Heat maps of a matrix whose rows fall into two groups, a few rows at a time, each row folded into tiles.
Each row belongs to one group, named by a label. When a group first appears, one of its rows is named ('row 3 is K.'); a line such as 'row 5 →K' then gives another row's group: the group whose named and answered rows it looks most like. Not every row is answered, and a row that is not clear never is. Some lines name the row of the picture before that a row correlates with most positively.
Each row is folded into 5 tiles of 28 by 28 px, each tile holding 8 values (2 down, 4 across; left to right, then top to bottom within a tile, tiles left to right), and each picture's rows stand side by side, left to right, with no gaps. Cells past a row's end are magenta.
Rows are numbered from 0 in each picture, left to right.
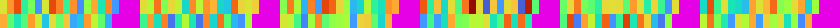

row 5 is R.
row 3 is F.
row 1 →R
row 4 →R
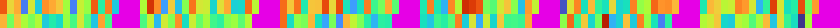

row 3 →F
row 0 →F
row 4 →R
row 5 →R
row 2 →F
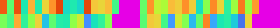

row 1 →R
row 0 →F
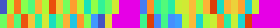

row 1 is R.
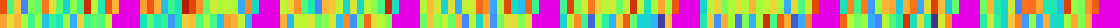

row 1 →F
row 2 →F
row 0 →F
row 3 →F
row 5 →R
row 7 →F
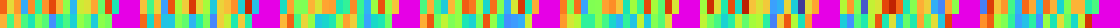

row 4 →F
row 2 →R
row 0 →F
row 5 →F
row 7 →R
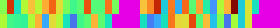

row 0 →F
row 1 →F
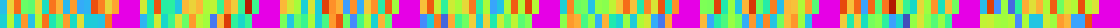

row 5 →F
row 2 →F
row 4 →R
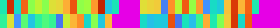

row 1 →F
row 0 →R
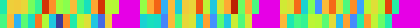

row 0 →R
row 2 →F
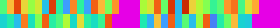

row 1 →F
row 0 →R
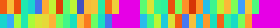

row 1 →F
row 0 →F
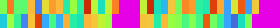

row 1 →R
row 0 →F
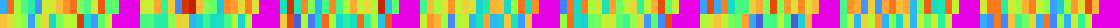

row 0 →R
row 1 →F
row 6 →F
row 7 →F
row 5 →R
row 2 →R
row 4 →R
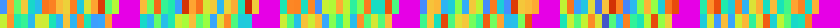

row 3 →R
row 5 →R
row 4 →F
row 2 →F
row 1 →F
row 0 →R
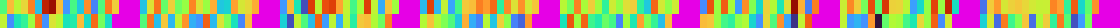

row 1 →R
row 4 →R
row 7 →R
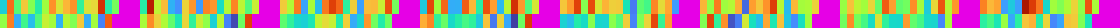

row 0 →R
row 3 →R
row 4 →F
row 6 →R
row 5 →R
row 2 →F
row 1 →R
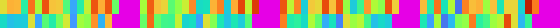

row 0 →F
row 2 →F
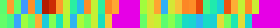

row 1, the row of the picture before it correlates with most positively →2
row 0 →F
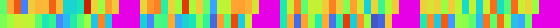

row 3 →R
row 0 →F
